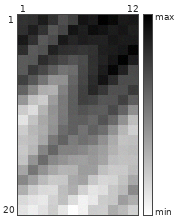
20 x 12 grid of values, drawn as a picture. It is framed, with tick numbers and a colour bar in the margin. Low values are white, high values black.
There is an overall slope up to the top. The grain runs diagonally up to the right. Overall the values sit about 50% of the way up the scale. The top right is the ninth with the highest average. There are no lone odd cells.
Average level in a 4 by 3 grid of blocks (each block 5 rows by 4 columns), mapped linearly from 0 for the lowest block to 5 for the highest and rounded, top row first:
4 4 5
2 3 4
1 2 1
0 0 0
